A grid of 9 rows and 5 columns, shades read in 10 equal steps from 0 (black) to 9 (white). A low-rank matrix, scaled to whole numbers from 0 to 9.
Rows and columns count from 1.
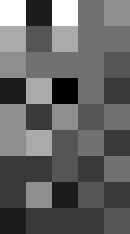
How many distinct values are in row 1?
4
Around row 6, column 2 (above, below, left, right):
2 2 5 3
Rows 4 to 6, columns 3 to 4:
0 4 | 5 3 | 3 4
